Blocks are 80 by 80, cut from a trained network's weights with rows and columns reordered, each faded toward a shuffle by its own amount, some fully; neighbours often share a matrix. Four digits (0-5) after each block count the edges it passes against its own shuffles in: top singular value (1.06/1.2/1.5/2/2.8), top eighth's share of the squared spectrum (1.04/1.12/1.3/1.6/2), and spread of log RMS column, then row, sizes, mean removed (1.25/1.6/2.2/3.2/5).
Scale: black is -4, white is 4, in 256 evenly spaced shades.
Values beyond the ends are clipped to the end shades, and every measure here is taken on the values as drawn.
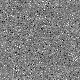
0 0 0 0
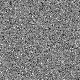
0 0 0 0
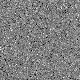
0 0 0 0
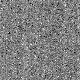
1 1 0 1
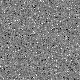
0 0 0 0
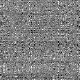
3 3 3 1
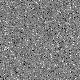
0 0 0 0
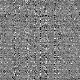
3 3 3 0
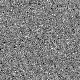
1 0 0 0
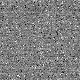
2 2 1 0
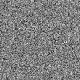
2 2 0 0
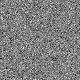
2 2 0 0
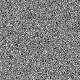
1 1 0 0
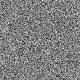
0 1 0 0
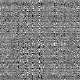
4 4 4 1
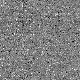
1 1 1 0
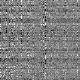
4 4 4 1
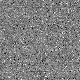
1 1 0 0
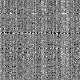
4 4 0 3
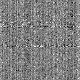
4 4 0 3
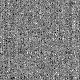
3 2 0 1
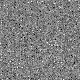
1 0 0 0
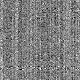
4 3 1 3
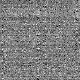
3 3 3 0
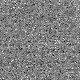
1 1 0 0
